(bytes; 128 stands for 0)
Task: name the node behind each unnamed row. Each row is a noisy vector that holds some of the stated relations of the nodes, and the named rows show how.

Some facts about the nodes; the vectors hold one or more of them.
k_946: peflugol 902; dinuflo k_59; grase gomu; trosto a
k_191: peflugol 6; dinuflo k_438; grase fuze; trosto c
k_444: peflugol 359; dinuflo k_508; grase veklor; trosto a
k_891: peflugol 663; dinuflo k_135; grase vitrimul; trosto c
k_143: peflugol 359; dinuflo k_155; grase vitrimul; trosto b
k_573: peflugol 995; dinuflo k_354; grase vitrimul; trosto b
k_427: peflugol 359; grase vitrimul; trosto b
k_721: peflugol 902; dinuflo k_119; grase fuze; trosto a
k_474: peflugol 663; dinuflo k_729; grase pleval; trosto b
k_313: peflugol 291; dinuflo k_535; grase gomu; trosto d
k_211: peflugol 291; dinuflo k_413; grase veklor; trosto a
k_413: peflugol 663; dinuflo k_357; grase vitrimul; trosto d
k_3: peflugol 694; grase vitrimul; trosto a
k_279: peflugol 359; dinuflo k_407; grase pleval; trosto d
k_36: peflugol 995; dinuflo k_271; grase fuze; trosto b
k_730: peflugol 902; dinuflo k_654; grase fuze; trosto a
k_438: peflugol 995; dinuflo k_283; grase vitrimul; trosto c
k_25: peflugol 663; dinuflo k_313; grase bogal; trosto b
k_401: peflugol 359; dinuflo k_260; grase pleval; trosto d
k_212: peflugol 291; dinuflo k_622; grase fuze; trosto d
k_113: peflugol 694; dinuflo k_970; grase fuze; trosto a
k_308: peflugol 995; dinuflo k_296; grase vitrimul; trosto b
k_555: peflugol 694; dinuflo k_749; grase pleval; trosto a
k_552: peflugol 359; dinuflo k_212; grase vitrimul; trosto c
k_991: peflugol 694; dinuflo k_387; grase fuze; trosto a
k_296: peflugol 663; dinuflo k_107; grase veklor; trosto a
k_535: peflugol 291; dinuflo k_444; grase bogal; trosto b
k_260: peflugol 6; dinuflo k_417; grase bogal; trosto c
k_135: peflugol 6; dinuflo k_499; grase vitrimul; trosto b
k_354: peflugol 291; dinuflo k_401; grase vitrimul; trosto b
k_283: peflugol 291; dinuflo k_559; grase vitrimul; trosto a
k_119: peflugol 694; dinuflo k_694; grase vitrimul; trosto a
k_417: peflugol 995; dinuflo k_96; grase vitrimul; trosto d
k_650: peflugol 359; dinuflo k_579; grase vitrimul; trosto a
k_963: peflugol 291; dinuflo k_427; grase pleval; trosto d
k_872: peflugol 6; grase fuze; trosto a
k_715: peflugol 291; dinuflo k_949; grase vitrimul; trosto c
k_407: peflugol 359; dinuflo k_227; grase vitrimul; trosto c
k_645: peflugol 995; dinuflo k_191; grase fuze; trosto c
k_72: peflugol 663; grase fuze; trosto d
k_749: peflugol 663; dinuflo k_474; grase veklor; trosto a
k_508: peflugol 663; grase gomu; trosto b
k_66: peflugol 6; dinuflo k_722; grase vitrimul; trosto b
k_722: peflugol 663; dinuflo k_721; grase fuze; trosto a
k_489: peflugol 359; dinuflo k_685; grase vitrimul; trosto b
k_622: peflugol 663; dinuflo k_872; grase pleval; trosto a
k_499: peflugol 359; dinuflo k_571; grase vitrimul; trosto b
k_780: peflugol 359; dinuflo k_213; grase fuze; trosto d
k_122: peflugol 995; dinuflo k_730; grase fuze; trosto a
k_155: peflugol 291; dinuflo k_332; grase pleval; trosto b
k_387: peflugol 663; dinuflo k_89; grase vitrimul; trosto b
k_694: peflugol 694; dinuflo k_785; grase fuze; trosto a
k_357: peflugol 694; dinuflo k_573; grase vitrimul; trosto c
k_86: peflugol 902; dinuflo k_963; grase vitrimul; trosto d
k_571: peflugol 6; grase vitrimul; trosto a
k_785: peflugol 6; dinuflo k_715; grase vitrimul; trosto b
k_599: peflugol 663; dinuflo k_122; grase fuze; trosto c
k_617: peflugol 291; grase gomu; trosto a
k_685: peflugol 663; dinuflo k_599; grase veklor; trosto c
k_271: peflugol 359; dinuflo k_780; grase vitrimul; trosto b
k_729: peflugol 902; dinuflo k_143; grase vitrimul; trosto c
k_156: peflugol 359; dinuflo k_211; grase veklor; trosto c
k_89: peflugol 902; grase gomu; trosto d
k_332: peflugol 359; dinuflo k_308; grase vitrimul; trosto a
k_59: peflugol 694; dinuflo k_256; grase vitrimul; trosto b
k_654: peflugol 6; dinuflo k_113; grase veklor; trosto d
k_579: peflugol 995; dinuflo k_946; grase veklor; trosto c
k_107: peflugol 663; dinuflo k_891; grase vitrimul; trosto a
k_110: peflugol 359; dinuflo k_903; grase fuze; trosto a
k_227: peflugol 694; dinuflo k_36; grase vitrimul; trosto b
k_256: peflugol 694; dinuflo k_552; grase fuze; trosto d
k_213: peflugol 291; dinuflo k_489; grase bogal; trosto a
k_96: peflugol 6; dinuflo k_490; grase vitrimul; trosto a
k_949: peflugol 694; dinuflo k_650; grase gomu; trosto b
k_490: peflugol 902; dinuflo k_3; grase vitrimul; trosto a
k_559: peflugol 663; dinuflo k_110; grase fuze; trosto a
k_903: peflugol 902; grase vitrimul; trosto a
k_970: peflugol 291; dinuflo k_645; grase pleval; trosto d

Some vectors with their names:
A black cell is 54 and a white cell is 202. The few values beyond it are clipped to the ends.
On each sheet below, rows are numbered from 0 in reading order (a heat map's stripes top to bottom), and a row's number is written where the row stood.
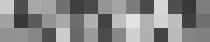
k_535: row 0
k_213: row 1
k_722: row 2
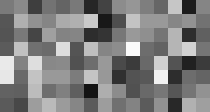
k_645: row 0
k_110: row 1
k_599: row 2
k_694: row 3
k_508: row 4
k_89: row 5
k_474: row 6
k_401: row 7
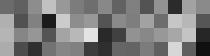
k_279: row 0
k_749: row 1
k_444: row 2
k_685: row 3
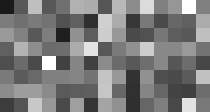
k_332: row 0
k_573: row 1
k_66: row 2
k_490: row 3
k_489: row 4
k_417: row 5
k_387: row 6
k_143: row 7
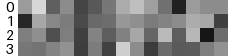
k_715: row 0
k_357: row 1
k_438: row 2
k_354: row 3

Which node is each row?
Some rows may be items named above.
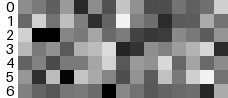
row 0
k_66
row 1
k_59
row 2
k_654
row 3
k_444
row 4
k_283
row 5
k_296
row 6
k_36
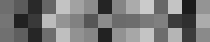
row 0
k_122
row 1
k_970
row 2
k_122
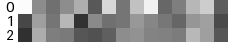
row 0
k_946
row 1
k_407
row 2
k_357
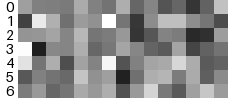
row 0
k_212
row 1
k_3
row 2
k_72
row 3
k_313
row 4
k_617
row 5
k_559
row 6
k_721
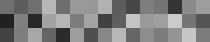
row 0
k_86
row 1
k_113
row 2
k_729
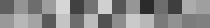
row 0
k_256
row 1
k_622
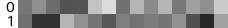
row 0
k_96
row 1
k_970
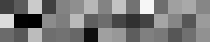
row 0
k_107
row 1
k_654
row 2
k_474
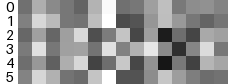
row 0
k_490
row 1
k_903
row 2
k_256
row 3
k_650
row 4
k_256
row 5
k_903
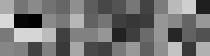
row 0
k_156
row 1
k_654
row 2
k_427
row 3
k_191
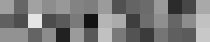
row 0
k_963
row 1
k_155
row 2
k_66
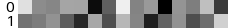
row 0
k_949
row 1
k_135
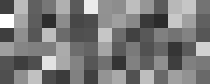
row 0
k_119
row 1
k_579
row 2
k_227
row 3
k_212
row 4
k_780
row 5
k_891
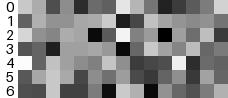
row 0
k_785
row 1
k_110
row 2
k_949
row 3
k_730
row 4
k_89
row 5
k_499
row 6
k_308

